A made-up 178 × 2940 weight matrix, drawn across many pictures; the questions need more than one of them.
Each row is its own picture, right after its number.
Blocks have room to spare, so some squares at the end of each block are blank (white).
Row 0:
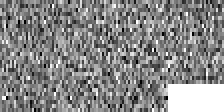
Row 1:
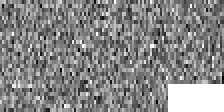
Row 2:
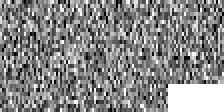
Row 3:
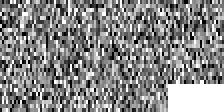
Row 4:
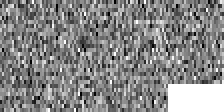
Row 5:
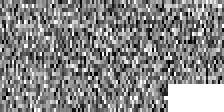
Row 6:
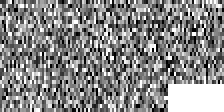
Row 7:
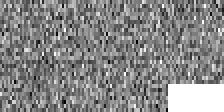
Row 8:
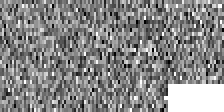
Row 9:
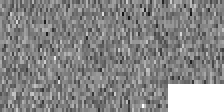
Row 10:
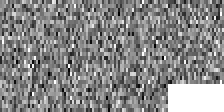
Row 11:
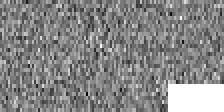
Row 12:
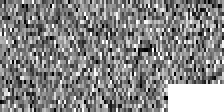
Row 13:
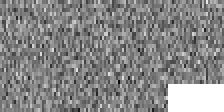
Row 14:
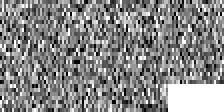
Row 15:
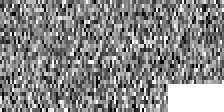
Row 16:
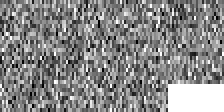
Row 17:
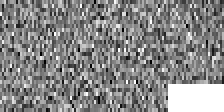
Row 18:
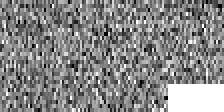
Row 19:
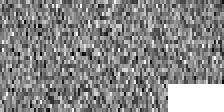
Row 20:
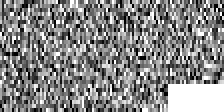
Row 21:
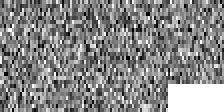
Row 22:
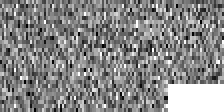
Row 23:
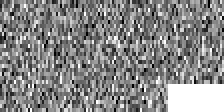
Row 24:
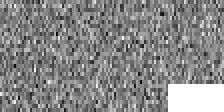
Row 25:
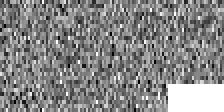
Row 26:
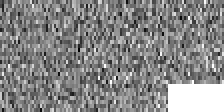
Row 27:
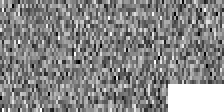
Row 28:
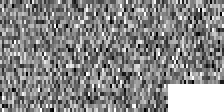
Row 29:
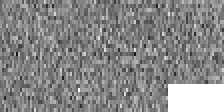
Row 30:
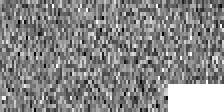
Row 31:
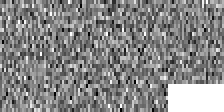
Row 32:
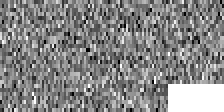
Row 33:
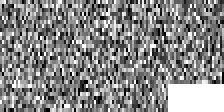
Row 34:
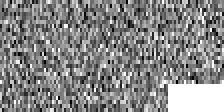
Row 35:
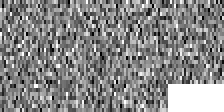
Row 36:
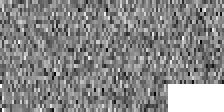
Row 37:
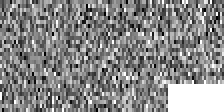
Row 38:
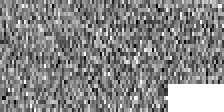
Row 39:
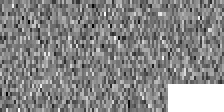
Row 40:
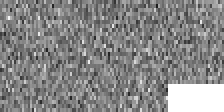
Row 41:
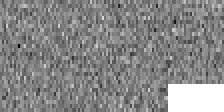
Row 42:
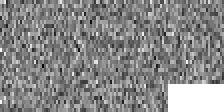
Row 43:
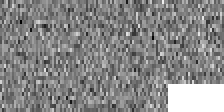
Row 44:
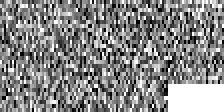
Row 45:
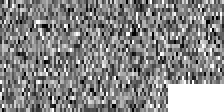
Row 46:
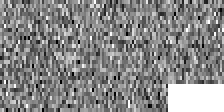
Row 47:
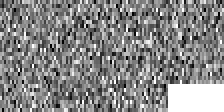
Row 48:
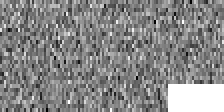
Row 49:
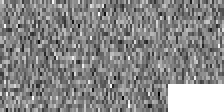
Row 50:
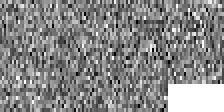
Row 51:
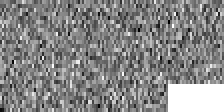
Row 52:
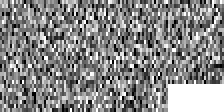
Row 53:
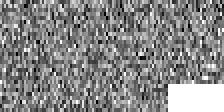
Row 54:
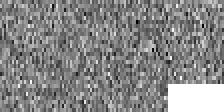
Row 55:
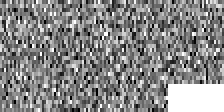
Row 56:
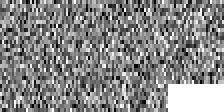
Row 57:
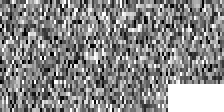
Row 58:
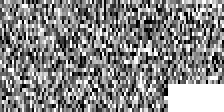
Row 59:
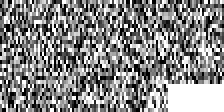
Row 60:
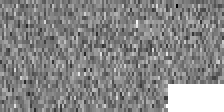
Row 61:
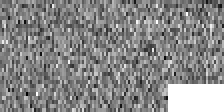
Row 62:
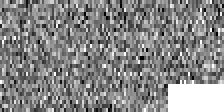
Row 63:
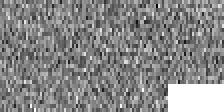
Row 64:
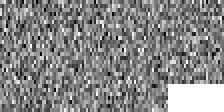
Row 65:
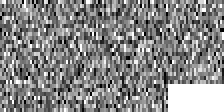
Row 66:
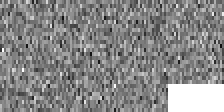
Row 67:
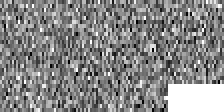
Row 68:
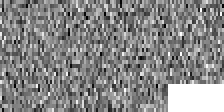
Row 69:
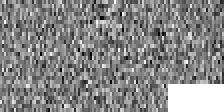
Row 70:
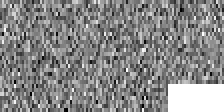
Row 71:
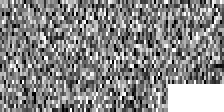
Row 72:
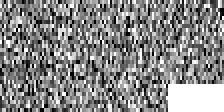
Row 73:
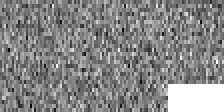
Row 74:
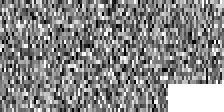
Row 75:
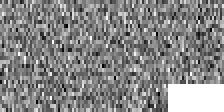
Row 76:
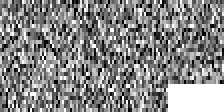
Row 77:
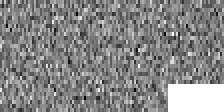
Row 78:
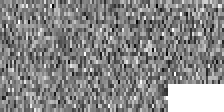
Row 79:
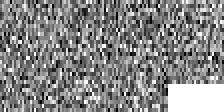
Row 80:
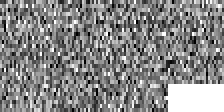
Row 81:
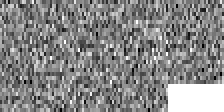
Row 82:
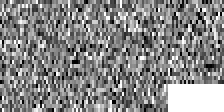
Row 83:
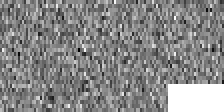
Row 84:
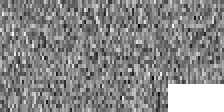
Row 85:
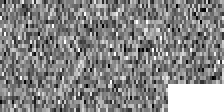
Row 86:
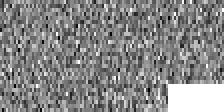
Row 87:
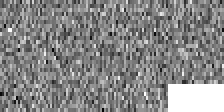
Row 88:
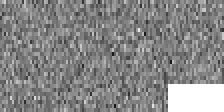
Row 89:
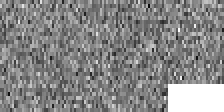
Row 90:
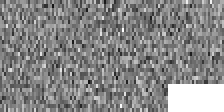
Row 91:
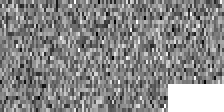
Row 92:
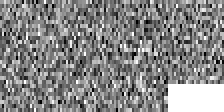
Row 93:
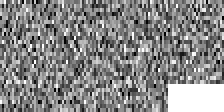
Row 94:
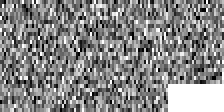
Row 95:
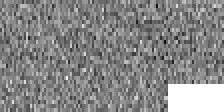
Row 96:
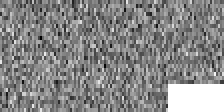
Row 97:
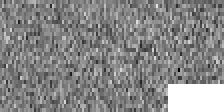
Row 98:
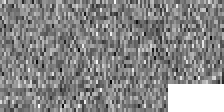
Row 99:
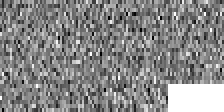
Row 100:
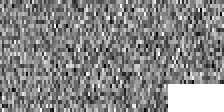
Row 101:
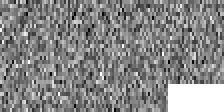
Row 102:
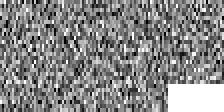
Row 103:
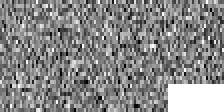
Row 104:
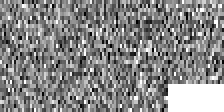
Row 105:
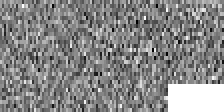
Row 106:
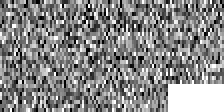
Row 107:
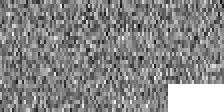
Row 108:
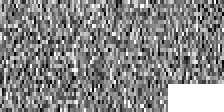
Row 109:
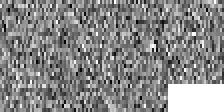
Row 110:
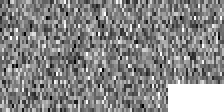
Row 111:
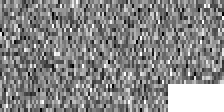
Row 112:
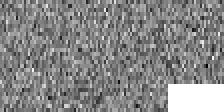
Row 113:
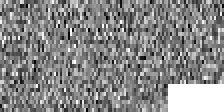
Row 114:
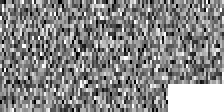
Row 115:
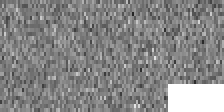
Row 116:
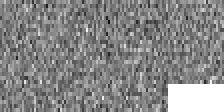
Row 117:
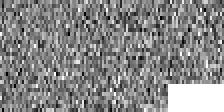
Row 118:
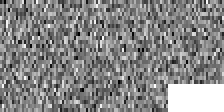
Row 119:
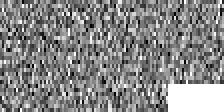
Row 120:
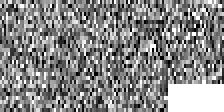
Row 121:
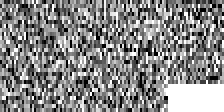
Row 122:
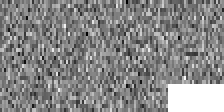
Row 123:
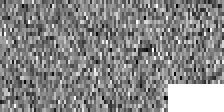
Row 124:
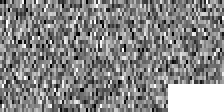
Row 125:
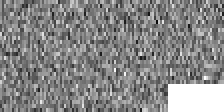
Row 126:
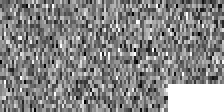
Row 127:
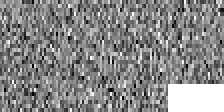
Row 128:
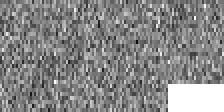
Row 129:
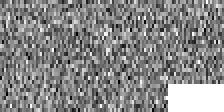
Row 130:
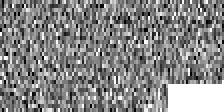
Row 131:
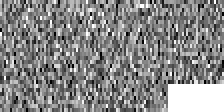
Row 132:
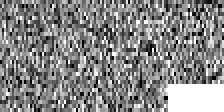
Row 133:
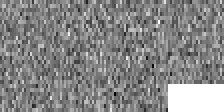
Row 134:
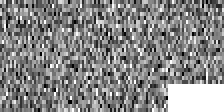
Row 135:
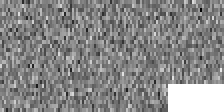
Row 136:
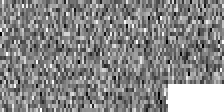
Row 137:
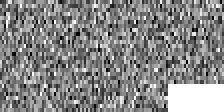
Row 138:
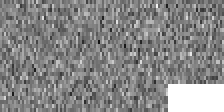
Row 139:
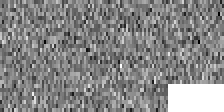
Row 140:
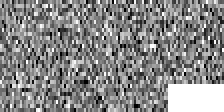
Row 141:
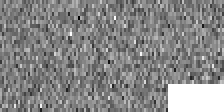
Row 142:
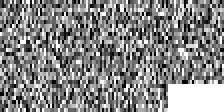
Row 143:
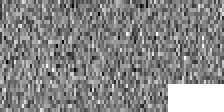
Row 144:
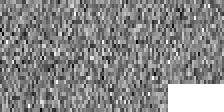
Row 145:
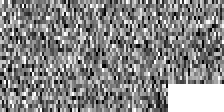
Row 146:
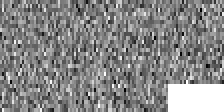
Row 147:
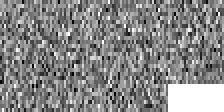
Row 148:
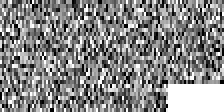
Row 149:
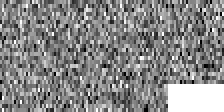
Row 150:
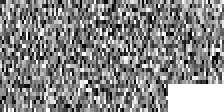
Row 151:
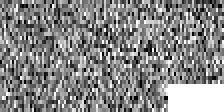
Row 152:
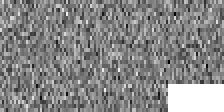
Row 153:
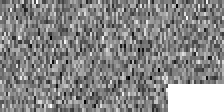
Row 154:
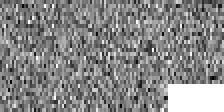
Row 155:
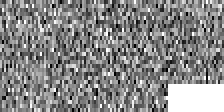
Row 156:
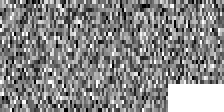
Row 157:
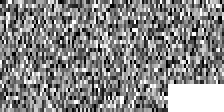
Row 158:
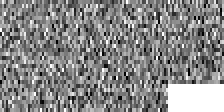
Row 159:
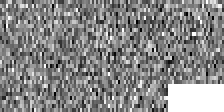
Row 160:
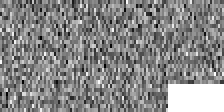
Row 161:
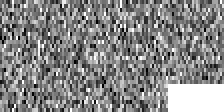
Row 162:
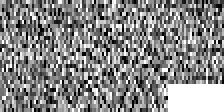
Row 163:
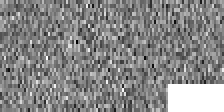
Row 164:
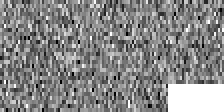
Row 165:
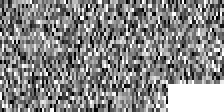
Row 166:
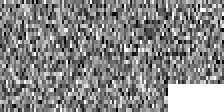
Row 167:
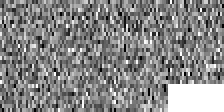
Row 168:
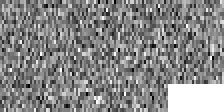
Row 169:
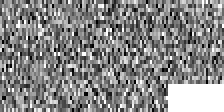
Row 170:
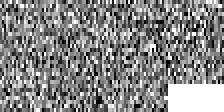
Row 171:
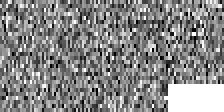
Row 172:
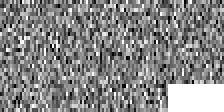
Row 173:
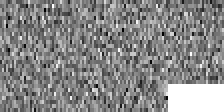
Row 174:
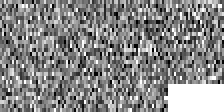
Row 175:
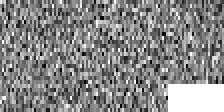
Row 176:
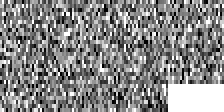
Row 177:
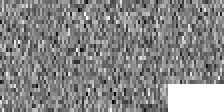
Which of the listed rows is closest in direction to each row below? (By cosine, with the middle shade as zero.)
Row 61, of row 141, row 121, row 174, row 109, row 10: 121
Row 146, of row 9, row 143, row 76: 143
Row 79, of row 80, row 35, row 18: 80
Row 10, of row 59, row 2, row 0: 0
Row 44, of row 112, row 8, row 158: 8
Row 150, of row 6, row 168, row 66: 168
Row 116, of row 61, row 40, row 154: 40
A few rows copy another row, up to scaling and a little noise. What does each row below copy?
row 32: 139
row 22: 60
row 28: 100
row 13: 55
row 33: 1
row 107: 106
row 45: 43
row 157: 137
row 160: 96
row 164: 46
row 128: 16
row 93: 102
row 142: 87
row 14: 177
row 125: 20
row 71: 52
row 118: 124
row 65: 88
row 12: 123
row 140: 103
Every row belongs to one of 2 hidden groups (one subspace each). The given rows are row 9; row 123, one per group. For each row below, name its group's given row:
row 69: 123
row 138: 123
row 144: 9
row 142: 9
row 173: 123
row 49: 9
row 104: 123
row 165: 9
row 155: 123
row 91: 123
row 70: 9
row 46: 9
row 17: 123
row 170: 123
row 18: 123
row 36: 9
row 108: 9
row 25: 9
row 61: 123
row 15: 9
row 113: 9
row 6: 123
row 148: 9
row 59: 9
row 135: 9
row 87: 9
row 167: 9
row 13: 123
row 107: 9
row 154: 123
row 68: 9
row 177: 9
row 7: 9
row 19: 123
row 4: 123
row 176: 9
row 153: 123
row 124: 123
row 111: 9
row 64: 123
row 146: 9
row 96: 9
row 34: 9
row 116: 123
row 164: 9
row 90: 123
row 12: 123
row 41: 123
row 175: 123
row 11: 9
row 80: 123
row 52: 9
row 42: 123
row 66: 123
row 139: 9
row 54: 123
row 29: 123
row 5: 123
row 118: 123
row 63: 123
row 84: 9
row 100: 9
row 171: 123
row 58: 123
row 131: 9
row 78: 123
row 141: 9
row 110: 9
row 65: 123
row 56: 9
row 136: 9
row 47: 9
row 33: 123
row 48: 9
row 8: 123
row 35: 9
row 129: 123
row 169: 123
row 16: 9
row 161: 9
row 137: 123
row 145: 9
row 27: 9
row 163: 9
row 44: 123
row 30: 123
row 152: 9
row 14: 9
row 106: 9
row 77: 123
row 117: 9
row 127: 9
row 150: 123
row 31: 123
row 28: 9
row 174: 123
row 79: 123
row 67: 123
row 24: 9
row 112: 123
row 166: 123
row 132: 123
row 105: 123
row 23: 9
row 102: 123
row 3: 9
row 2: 9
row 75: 9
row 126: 123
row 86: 9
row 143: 9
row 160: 9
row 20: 9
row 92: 123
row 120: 123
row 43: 9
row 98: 123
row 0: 123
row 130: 9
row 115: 123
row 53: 9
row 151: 123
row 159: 123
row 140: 123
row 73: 123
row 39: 9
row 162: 123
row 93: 123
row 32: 9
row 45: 9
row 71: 9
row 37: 9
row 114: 123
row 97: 123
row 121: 123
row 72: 9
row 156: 9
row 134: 123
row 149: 9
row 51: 9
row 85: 123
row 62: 9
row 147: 9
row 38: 123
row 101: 9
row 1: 123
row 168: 123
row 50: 123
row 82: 9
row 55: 123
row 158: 9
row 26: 9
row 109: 123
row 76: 9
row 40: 123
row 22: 123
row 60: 123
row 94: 123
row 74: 123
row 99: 9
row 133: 9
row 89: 123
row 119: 9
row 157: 123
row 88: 123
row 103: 123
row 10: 9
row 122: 9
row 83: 123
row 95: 123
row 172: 9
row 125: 9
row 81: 123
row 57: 9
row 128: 9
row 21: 9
